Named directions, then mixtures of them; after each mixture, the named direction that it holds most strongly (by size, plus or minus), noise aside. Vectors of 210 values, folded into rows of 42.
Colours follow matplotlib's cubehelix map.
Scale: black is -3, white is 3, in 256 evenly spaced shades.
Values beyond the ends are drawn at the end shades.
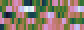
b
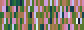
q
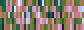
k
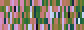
q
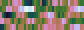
b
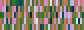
q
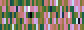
q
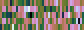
q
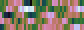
b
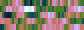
b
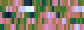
b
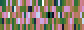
k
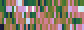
k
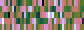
k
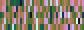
q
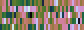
q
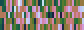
k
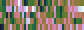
k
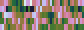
b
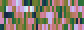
b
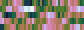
b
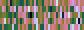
q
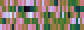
b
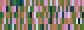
q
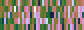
k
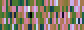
q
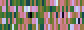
q
